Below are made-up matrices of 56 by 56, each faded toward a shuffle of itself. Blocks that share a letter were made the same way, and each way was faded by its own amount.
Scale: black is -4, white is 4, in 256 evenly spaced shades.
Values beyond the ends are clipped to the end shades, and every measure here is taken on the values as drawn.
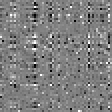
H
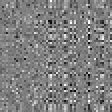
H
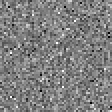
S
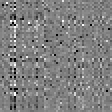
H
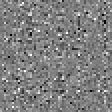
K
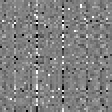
H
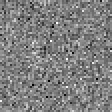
S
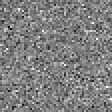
S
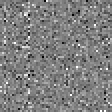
K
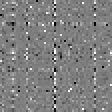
H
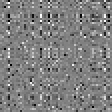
H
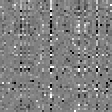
H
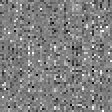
K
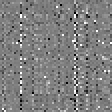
H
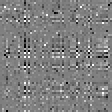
H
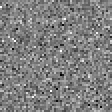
S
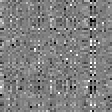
H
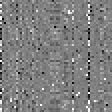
H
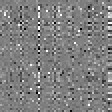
H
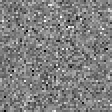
S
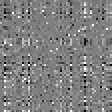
H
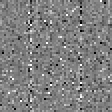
K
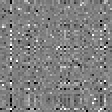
H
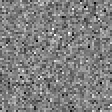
S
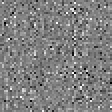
K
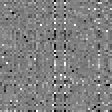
H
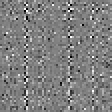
H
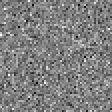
S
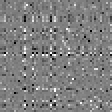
H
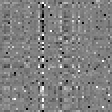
H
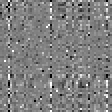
H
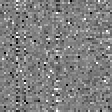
K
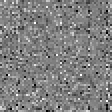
K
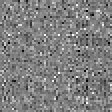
K
